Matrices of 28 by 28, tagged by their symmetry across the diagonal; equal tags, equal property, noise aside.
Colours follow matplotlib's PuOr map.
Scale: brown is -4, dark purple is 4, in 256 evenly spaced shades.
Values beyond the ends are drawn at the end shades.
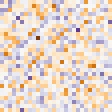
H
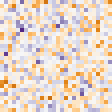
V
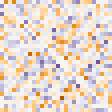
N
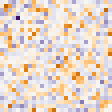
H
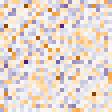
H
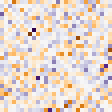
N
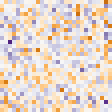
V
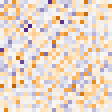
H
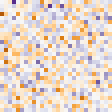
N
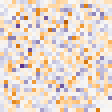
N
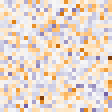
V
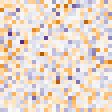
V
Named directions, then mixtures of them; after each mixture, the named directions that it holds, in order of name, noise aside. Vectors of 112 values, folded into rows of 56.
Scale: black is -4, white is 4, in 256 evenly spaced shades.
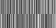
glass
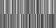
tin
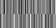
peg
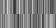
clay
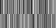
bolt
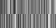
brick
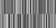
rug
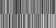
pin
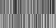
clay, peg, pin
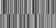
bolt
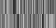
clay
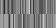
peg, pin, rug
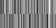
brick, pin, tin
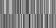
pin, tin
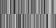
brick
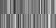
brick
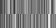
brick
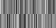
bolt, peg, tin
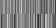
glass, peg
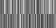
tin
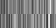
brick, clay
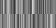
bolt, clay, rug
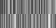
brick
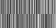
glass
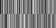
bolt
